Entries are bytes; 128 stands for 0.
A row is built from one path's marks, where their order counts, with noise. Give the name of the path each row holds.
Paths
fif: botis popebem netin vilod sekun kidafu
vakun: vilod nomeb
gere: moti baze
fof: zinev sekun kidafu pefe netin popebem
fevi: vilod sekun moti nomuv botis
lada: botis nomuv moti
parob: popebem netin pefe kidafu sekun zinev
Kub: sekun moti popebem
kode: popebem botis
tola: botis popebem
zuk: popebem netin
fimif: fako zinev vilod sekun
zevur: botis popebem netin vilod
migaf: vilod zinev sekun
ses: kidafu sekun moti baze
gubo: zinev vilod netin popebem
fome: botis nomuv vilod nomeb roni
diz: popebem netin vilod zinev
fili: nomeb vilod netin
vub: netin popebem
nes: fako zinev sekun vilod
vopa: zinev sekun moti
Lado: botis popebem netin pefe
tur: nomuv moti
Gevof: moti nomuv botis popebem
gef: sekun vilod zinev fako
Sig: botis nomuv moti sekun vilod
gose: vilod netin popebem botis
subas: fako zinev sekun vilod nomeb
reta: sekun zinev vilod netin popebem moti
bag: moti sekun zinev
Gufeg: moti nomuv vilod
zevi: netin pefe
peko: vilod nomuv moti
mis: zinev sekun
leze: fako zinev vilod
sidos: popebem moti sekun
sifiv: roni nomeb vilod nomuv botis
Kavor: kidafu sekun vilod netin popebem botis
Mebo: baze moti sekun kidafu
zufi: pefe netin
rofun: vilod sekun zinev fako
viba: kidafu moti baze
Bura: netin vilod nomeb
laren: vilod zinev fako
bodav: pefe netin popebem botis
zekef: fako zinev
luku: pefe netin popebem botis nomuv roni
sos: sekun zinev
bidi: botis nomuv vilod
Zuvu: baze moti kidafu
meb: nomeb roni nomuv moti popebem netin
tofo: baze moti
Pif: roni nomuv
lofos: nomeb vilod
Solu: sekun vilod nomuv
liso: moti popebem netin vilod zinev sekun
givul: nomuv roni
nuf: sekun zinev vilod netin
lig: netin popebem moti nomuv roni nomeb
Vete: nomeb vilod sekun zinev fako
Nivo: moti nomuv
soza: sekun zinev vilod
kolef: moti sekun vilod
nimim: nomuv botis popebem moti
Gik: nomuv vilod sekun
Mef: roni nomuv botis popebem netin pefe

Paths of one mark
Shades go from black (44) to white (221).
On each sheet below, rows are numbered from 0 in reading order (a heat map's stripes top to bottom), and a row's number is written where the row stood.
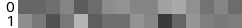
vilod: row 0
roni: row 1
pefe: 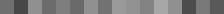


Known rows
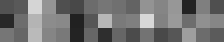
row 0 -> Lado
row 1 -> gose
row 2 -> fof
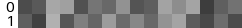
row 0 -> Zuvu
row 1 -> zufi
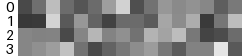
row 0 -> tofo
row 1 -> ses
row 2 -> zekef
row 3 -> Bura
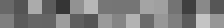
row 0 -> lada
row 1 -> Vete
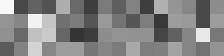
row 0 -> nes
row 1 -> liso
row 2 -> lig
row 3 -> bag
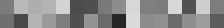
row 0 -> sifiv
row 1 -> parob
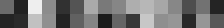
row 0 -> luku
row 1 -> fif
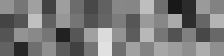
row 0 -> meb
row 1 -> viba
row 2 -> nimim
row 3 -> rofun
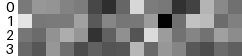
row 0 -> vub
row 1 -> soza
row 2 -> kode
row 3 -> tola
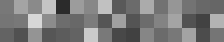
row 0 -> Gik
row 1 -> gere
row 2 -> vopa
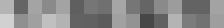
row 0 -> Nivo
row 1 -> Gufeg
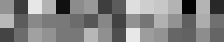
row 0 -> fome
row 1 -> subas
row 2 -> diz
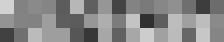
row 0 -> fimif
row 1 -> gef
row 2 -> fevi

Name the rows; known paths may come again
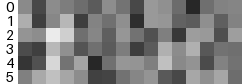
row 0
zuk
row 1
sidos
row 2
liso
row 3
Mebo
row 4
bodav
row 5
zevi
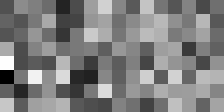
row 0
nimim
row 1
vakun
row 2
peko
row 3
bidi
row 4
nes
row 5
Kavor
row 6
rofun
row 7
kolef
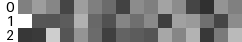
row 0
fili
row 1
leze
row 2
ses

